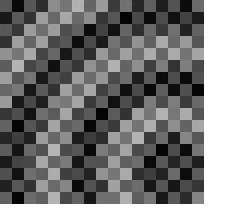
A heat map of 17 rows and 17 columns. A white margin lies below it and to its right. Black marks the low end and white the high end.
Rings spread out from the bottom right. There is no overall slope. No seam splits the table. No single row or column stands out from its neighbours.
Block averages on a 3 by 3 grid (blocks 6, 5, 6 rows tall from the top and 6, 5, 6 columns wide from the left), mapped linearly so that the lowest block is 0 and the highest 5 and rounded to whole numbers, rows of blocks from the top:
544 | 334 | 440
